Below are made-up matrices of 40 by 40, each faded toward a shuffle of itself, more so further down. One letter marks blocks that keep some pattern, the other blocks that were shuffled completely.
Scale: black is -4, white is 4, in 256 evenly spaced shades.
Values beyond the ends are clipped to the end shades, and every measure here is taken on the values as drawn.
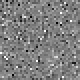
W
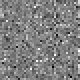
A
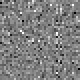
A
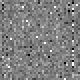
A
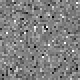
W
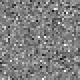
W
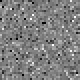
W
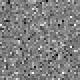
W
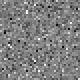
W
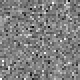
W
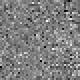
A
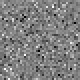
W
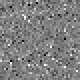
W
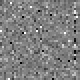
A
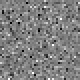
W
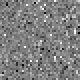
W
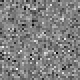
W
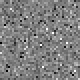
W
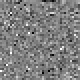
A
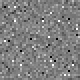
W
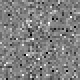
A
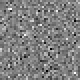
A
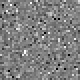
W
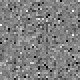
A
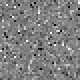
W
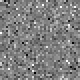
W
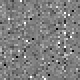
A
